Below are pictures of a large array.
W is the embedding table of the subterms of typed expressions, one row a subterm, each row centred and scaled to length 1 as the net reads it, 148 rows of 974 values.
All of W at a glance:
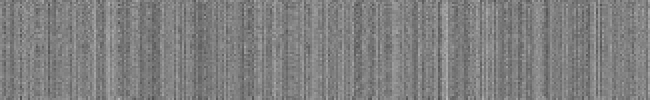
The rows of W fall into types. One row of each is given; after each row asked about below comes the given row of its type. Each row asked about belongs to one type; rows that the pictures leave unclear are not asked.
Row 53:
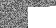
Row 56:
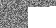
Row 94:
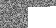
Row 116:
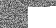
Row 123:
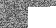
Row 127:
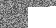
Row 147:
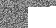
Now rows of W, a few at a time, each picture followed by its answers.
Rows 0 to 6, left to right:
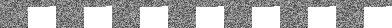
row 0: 53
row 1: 53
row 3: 116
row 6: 94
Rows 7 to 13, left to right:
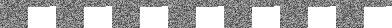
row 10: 123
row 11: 147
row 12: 116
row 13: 123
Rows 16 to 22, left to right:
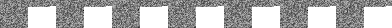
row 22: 127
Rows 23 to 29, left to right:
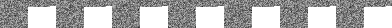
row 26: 116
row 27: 123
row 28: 147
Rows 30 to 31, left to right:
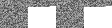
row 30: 147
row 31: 53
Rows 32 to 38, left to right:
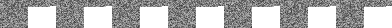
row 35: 94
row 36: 53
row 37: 127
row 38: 123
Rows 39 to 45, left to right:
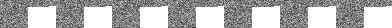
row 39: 127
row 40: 116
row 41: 127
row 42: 94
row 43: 94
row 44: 127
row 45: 123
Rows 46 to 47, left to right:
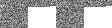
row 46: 123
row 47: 94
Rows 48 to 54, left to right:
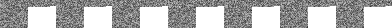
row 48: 94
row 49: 116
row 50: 94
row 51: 56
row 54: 56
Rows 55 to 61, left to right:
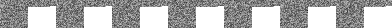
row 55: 123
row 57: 56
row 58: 116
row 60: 123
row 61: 127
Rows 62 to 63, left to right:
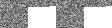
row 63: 127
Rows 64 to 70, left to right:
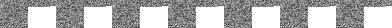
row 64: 123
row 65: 94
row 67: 123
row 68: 56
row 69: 123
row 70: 123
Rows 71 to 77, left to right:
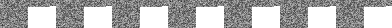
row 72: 123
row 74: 56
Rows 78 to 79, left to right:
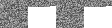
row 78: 123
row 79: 116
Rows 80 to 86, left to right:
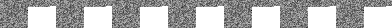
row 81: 147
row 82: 127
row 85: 53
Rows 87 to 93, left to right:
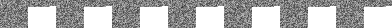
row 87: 56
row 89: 116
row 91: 94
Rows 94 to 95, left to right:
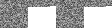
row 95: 116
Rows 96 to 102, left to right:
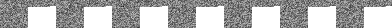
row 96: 94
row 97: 127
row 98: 53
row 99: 147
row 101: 116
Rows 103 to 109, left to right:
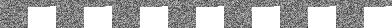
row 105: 116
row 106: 147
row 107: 94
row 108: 53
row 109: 127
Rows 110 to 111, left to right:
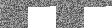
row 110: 123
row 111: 116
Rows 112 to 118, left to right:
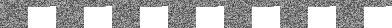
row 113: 53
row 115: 116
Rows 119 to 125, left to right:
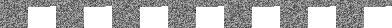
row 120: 53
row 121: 56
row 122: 147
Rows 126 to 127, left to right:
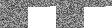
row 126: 94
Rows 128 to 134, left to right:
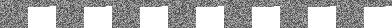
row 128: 53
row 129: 147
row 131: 127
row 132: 116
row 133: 94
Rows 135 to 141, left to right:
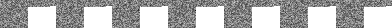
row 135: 94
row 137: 56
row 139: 127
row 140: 116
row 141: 123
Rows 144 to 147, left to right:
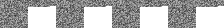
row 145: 147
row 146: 147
